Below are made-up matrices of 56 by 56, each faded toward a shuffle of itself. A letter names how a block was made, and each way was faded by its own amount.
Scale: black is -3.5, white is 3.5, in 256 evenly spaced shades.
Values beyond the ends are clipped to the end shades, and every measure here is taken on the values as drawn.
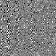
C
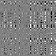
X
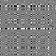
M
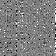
C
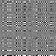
M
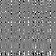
X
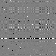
M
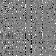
C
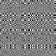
M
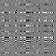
M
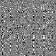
C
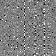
C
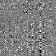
C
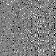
C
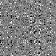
C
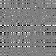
M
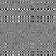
M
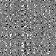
C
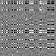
M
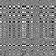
M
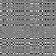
M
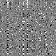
C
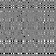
M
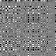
X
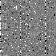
C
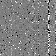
C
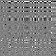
M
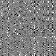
C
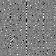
C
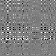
X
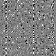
C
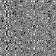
C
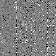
C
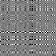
M
